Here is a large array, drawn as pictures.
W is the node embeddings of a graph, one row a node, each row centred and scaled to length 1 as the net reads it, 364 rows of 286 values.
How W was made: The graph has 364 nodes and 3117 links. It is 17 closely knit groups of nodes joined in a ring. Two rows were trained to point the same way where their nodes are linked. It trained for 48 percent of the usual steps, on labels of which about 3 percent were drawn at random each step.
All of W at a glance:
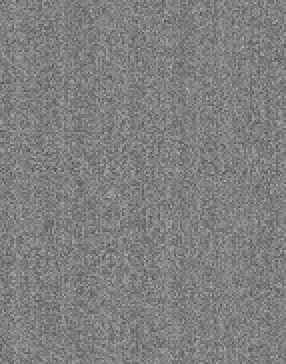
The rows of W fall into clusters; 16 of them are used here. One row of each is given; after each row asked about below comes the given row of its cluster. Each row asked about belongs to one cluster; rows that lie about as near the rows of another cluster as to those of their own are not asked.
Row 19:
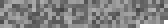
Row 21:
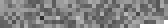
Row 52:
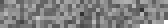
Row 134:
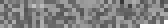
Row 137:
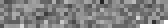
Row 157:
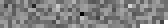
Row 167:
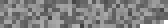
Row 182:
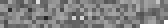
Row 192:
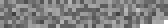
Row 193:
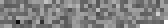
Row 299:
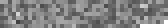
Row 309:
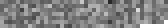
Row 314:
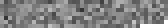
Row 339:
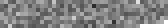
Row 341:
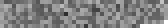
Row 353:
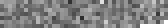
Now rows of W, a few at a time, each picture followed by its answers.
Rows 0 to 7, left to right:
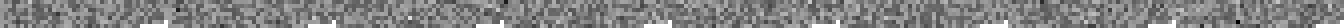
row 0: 341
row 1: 309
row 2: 182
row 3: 52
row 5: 52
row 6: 341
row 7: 137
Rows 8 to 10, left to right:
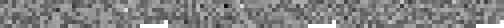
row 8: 167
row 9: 134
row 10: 157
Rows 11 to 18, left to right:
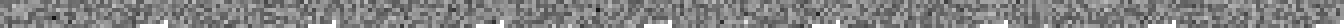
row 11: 137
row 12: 157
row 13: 339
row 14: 341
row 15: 299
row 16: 52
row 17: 134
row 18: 193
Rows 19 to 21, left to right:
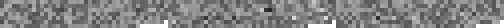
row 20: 314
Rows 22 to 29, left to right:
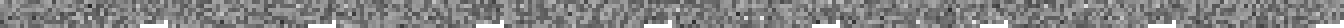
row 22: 21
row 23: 157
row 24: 299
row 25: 341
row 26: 182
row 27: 21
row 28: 182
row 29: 52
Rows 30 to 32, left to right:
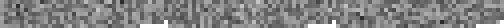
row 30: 309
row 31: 134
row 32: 167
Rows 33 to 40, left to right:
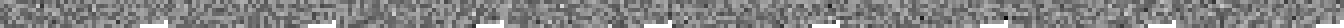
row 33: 192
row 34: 52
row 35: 341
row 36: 309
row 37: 21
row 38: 353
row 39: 309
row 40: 339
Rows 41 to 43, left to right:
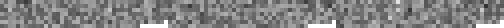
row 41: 353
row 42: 19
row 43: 299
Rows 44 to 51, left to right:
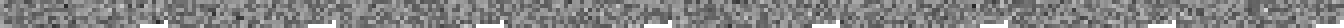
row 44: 309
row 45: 193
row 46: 314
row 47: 182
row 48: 341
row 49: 21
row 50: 193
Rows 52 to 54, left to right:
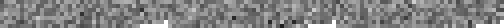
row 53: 314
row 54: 134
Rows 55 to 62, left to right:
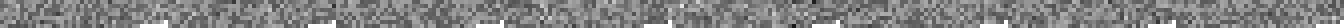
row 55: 52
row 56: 167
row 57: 21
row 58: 193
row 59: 167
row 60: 182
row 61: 167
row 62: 21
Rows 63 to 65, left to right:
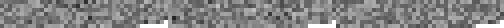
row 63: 137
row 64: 309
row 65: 137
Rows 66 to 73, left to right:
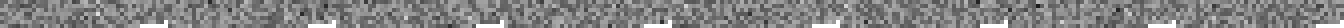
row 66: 182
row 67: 299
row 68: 314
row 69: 339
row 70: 192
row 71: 353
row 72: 299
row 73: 52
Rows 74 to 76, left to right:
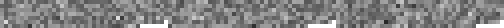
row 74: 314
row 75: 137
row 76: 341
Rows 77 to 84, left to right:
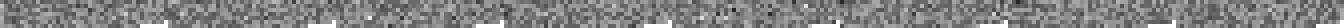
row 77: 309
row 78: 192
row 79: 339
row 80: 192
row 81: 193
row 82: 137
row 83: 193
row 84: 341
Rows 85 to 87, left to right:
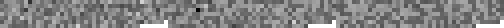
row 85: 52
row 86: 182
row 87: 314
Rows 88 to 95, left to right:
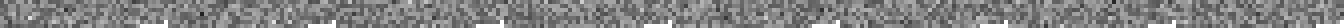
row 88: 339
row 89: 167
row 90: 193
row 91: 134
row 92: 137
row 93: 21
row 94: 134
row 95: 353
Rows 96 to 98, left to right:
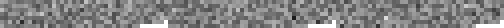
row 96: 192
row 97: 193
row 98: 339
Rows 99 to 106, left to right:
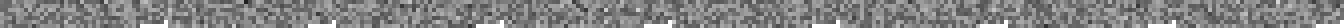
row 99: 314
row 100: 309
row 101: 137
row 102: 134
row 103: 314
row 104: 134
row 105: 353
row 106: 19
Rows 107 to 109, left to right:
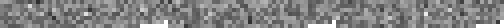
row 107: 192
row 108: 134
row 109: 193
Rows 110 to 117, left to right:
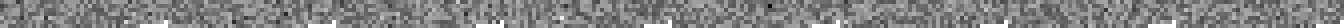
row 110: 52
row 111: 309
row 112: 309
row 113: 299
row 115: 314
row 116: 341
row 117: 314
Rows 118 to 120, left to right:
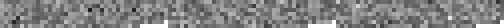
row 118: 341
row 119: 353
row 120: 314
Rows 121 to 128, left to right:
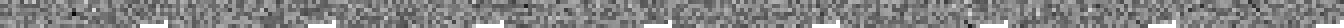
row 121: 299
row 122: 299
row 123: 192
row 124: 193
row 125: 192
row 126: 19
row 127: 341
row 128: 339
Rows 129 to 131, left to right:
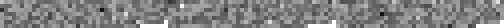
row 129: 314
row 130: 137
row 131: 341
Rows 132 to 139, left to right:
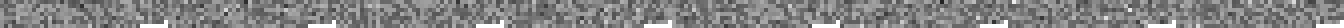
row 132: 314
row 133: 157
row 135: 341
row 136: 309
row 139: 353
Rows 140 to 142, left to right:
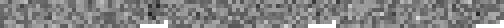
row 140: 299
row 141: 192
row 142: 137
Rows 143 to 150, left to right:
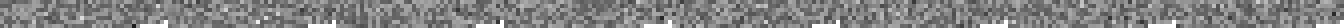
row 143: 137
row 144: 157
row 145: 134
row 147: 157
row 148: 299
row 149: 353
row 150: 353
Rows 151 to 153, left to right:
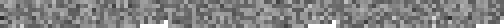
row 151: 353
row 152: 309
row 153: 314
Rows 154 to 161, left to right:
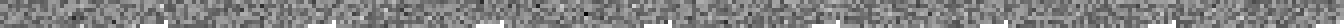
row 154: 182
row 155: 339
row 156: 19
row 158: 52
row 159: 309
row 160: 52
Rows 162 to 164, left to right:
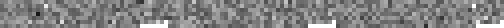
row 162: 353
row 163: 353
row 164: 21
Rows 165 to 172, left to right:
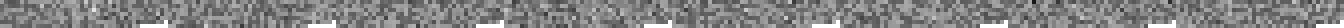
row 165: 193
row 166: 52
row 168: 309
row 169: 309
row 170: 167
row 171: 167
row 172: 157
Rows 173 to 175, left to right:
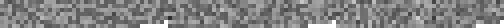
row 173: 157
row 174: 353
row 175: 134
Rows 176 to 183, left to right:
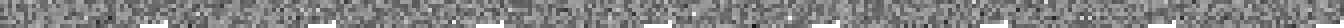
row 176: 299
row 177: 167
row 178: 339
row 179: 193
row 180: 137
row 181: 341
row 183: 314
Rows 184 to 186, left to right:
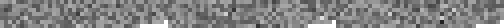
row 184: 192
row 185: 19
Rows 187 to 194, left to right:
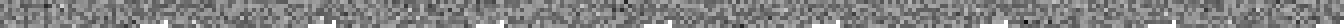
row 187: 299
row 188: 182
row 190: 137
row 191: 192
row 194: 182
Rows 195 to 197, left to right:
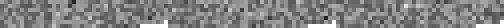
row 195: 299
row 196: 193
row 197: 182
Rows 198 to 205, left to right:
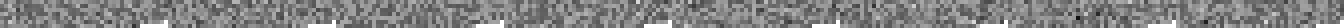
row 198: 353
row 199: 339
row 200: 52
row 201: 341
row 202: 157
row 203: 134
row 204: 52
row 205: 314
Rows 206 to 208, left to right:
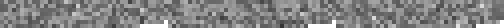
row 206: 339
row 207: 314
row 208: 353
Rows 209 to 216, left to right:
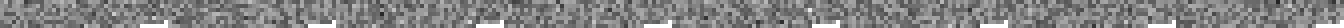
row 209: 21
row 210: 309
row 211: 341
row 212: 193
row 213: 353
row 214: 353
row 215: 339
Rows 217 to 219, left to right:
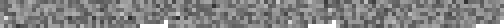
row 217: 314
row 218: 353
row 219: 339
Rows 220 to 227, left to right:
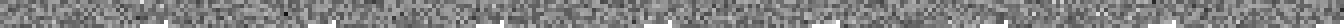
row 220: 182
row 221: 309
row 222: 182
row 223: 309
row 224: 52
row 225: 182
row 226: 192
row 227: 182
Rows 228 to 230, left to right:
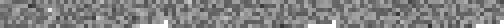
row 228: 192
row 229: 339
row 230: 339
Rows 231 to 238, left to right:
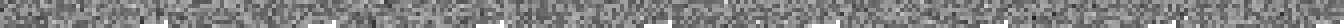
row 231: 339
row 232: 21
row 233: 167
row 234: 341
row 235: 192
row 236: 157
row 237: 137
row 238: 299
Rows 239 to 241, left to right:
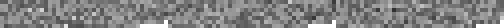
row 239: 182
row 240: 182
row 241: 157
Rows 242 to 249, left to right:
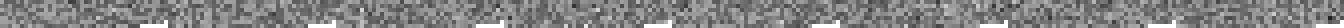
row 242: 157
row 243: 299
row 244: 19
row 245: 341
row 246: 137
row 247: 182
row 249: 309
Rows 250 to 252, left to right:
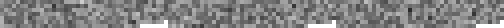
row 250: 309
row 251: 19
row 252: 19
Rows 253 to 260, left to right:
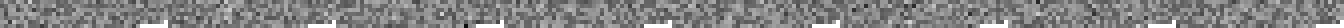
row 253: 339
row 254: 193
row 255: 193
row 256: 167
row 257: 167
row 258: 339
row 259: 314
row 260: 193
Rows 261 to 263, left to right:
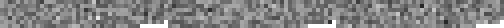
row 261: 157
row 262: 193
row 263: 309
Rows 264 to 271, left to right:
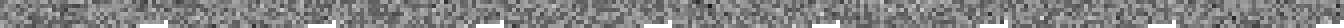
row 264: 19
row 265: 193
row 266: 341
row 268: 353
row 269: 134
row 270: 339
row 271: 182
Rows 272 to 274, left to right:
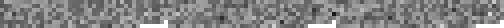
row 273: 137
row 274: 137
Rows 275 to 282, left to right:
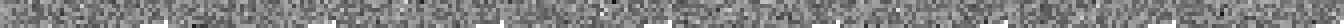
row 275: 341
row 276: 19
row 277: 193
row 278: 341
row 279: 193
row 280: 137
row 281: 341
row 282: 193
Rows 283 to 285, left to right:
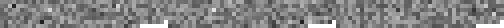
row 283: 192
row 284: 21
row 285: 299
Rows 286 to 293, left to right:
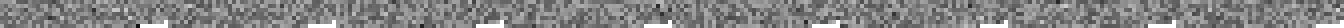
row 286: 192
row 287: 192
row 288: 341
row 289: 182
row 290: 134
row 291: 353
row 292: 314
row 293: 19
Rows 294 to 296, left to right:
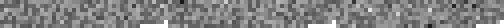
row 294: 193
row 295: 193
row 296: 167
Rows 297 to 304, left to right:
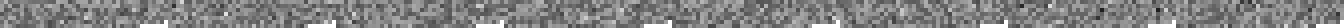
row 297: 134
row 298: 52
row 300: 137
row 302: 314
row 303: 192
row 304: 341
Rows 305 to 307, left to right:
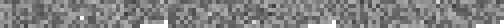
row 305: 341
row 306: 192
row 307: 134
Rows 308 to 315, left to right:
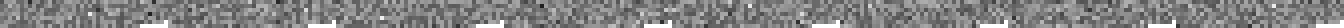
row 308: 52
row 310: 52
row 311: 353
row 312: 19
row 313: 134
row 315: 192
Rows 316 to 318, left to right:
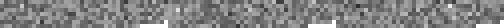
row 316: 193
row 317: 341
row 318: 182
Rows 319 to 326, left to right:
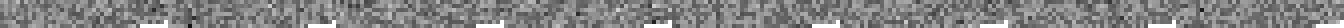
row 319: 299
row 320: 309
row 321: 157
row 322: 167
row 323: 299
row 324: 21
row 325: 314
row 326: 52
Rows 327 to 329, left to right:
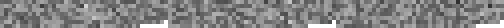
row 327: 167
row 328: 309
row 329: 52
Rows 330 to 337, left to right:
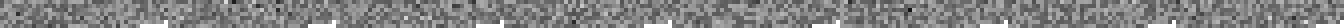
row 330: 19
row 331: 341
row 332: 314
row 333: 192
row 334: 167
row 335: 309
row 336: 19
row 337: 52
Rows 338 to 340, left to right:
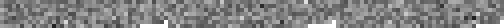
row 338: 309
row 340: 314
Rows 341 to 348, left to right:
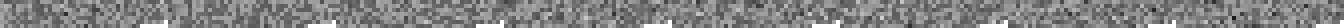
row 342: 52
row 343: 157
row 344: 137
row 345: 167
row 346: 137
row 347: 21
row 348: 182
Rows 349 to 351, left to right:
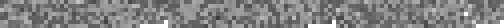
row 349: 19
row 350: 314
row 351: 19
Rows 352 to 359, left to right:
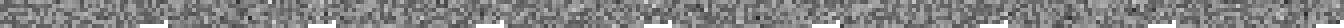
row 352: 193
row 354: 137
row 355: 182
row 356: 19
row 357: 137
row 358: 134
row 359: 309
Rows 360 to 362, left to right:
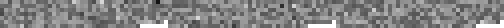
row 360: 299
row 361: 193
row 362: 182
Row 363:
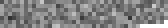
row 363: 134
